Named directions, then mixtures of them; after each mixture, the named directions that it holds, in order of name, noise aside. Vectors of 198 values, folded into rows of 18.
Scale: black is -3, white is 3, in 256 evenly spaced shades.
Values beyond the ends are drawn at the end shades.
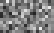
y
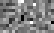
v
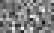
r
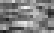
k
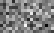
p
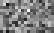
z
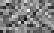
p, z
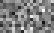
r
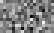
r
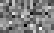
p, y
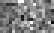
k, r, v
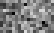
k, p, r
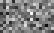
p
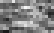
k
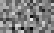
r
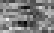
k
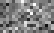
p, v, z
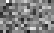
v, y, z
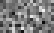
r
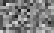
z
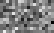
k, v, y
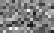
k, p, z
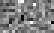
v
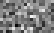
r, z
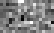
k, v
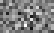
p, r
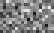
p, y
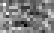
k, p, z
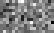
v, y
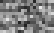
k, r, z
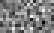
r
